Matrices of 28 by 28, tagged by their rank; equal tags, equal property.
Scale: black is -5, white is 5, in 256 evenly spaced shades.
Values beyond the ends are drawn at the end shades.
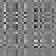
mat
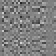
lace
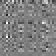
lace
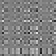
mat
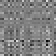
mat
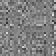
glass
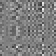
lace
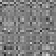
lace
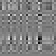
mat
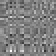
lace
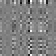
mat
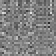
glass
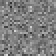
glass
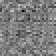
glass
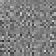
glass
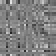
lace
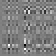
mat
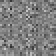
glass
